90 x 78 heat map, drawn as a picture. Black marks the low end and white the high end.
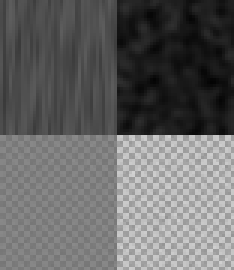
It is made of 2 by 2 panels. Panel 1,1: low, streaked downward, faint in contrast. Panel 1,2: very low, blotchy, faint in contrast. Panel 2,1: middling, checkered, faint in contrast. Panel 2,2: high, checkered.
